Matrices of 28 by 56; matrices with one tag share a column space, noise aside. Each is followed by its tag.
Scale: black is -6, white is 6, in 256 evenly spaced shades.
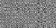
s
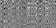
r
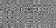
s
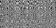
r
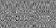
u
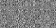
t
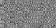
s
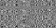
t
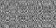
u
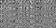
r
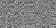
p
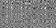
r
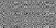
p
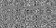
t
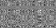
t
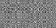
s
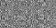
t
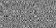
u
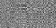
s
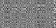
s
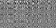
r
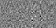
u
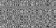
t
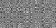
s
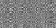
s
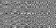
p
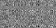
t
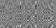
u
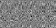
u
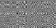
p
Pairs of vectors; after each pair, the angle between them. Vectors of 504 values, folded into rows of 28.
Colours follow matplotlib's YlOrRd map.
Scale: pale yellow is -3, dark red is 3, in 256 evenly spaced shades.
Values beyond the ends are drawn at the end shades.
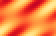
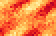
nearly opposite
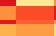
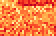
partly opposed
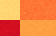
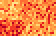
partly aligned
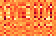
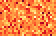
partly opposed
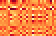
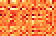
nearly opposite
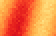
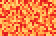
orthogonal
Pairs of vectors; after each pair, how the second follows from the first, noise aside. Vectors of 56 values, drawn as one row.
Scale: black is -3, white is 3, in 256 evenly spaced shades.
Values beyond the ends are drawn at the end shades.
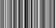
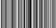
reversed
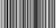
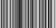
reversed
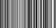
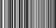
reversed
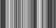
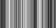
copied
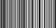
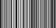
reversed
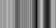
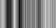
reversed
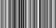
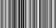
copied
